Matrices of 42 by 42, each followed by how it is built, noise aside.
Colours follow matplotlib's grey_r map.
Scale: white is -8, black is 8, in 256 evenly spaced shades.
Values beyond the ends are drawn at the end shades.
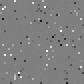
sparse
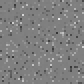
sparse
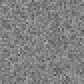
noise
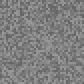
noise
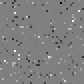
sparse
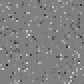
sparse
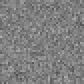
noise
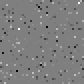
sparse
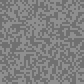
noise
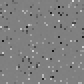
sparse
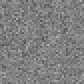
noise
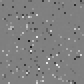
sparse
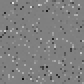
sparse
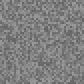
noise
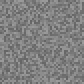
noise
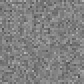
noise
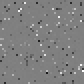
sparse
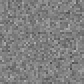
noise
